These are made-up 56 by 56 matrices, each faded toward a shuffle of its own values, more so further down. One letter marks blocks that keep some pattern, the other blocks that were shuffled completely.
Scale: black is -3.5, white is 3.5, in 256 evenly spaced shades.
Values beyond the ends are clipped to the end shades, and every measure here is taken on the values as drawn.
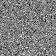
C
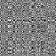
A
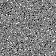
C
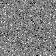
C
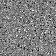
C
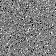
C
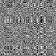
A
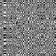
A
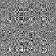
A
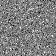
C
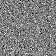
C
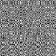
A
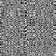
A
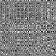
A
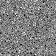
C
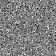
C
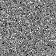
C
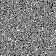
C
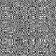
A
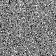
C
